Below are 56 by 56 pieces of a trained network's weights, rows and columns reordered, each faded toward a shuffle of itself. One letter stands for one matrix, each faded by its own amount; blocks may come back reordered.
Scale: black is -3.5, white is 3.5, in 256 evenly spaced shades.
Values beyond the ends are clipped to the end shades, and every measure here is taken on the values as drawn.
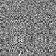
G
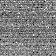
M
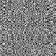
G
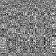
G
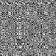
G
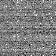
M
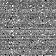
M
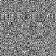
G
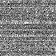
M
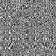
G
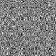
G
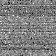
M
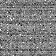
M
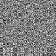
G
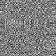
G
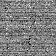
M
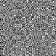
G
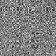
G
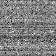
M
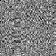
G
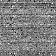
M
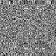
G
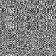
G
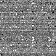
M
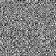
G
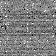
M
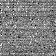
M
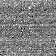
M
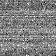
M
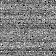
M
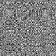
G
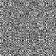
G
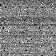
M
